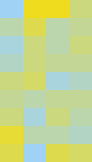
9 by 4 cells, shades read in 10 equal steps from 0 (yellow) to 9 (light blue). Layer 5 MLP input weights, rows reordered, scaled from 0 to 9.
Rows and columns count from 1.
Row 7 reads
4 8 4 6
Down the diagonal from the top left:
9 2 6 5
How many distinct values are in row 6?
2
